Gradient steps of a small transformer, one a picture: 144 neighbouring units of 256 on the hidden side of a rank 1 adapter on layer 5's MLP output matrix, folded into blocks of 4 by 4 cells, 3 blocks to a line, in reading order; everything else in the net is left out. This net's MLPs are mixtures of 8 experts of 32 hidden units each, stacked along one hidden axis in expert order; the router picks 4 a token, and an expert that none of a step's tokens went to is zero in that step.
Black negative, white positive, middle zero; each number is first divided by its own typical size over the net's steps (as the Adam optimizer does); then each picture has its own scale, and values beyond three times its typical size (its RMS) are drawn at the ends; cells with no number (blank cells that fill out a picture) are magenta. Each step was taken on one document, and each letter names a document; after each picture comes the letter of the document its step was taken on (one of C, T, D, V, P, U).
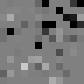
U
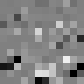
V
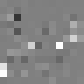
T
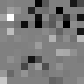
U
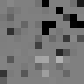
U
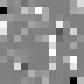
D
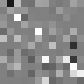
V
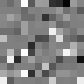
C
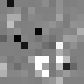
T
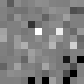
V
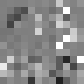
T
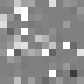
D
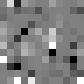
D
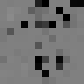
U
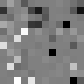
D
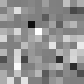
C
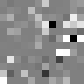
U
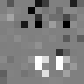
U
